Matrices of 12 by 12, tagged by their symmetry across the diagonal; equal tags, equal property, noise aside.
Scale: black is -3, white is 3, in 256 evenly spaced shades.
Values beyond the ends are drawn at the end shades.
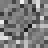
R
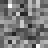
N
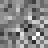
R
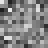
R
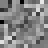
R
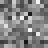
N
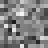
N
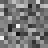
N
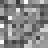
R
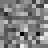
N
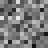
R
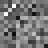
R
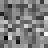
N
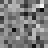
N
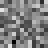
N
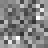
R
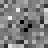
R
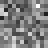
N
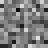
N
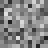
N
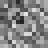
R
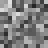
R
